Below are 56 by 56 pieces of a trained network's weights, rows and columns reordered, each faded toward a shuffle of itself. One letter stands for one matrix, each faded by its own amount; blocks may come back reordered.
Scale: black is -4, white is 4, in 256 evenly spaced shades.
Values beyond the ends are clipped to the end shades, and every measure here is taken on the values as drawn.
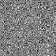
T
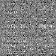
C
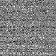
C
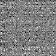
C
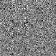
T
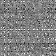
C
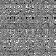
C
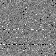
T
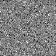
T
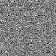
T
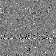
T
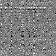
C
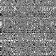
C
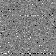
T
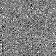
T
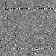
T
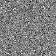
T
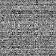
C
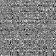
C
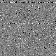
T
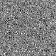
T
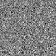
T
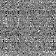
C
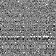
C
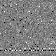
T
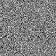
T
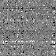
C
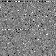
T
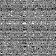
C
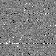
T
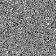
T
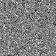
T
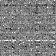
C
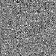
T
